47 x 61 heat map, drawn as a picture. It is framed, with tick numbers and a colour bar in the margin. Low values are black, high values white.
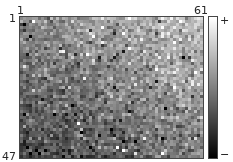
Neither half mirrors the other. The field climbs toward the top right. The ninth with the highest average is the top right. On average the colour sits 50% of the way up the scale.
